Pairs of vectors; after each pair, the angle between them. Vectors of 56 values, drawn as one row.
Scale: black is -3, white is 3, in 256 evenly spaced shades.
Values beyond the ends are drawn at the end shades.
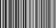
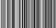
partly opposed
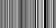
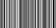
partly aligned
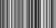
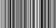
nearly opposite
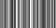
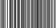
partly aligned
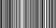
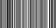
partly aligned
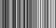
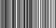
nearly parallel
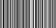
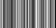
orthogonal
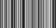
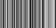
orthogonal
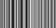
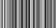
partly aligned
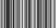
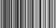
orthogonal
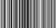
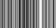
partly aligned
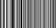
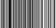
orthogonal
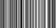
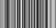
nearly opposite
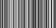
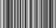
partly opposed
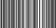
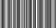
orthogonal
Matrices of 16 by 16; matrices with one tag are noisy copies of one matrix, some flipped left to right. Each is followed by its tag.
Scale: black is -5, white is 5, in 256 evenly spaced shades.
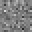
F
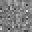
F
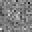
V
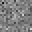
V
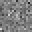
V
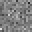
V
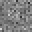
V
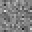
F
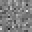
F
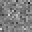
V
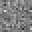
F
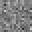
F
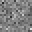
V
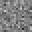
F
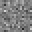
F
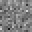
F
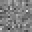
F
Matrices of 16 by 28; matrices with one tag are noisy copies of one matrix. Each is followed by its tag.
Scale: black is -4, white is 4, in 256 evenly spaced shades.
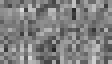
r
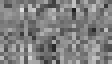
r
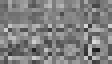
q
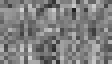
r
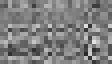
q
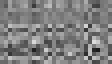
q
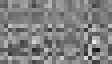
q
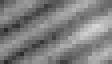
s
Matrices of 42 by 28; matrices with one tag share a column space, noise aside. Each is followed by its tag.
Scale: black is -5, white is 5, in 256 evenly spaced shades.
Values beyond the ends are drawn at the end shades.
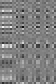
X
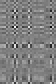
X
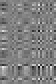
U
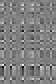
U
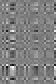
U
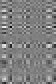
X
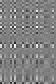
X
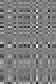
X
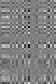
X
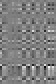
U
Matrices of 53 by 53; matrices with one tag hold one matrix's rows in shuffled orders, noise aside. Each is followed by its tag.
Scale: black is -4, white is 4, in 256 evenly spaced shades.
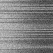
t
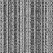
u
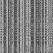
u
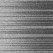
t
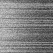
t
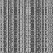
u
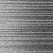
t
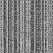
u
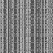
u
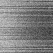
t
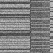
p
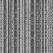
u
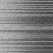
t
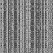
u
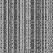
u
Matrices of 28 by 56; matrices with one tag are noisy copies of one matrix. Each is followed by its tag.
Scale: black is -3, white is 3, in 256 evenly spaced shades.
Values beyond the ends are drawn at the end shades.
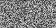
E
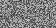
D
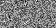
E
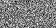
D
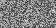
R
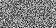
D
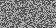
E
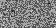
R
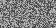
R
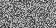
D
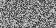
R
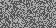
D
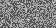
D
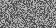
D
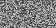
E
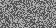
D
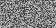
E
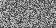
R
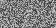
R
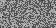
R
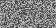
E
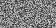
E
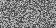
R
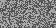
R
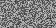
E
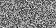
E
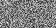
D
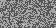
R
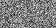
D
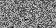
E
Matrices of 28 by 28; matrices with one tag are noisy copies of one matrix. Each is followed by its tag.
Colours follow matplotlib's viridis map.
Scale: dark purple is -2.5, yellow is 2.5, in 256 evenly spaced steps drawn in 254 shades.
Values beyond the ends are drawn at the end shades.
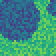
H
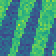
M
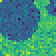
H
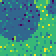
H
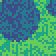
H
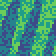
M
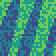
M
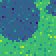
H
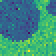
H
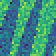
M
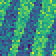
M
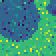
H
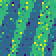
M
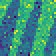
M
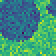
H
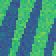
M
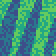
M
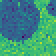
H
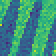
M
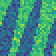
M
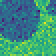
H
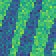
M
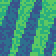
M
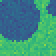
H
